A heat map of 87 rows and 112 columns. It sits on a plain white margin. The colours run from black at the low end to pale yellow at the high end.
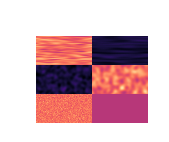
It is made of 3 by 2 panels. Panel 1,1: high, streaked across. Panel 1,2: very low, streaked across, faint in contrast. Panel 2,1: very low, blotchy, faint in contrast. Panel 2,2: high, blotchy. Panel 3,1: high, fine-grained, faint in contrast. Panel 3,2: middling, flat.
